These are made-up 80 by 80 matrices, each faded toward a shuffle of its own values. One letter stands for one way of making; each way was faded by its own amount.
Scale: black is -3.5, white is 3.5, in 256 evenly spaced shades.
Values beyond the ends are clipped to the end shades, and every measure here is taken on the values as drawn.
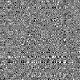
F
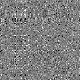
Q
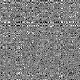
F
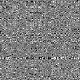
F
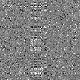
Q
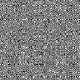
F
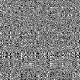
F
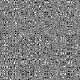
Q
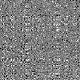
Q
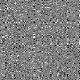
Q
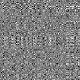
F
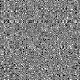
Q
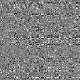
F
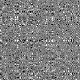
Q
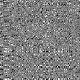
Q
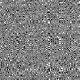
Q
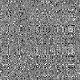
F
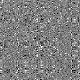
Q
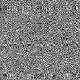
Q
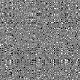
Q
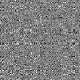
F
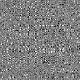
Q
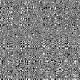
F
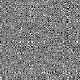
Q
